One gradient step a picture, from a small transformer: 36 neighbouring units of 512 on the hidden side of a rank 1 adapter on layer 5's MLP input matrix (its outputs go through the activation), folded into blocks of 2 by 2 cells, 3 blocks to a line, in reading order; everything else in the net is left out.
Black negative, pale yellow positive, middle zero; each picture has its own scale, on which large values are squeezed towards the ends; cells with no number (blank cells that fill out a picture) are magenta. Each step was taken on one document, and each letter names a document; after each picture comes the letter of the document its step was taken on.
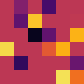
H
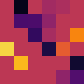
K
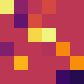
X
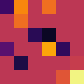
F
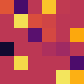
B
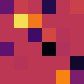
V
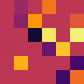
K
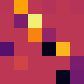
V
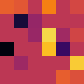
V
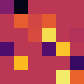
B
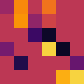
F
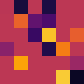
B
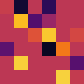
B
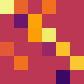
X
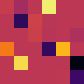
K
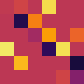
K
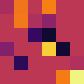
F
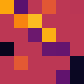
V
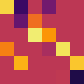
X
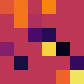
F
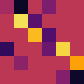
X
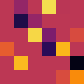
K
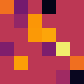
X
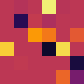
K
